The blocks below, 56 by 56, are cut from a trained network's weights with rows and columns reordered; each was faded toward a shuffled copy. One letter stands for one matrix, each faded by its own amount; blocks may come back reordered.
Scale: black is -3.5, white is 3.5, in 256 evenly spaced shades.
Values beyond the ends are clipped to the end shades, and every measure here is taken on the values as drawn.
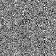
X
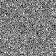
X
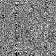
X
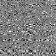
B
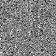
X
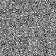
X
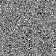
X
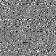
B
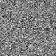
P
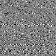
B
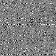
B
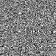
P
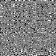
B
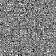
X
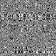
B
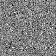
X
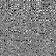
B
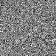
P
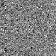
X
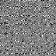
B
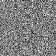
P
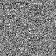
P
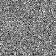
P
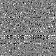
B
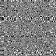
B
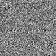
P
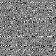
B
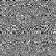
B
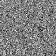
P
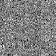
X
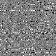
B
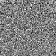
P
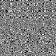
B
